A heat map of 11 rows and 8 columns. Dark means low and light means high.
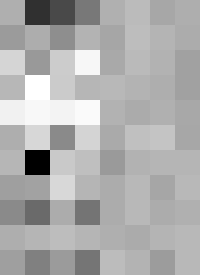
On average the colour sits 70% of the way up the scale. The top right is the smoothest part. Values change most from cell to cell in the middle left. The right part is calmer, past a seam about 50% of the way across. No overall slope runs across the table.
